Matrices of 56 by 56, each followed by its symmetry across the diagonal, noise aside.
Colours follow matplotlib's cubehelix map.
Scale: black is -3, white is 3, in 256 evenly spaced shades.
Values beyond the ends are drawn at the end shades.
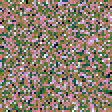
antisymmetric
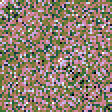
symmetric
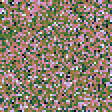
antisymmetric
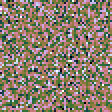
antisymmetric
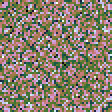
symmetric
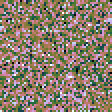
antisymmetric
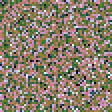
symmetric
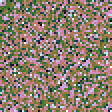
symmetric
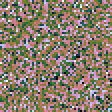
symmetric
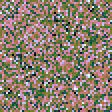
symmetric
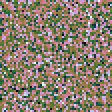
antisymmetric
